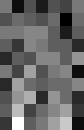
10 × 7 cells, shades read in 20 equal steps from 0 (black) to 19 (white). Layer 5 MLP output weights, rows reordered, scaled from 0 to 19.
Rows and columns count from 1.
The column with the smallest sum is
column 7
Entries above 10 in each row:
0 0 0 0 1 1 1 3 2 3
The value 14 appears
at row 9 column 2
